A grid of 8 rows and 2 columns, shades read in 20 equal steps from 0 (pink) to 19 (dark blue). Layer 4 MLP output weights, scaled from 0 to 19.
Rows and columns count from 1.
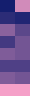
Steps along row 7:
up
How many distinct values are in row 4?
2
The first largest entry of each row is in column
1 2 2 1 2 1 2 1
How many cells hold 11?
3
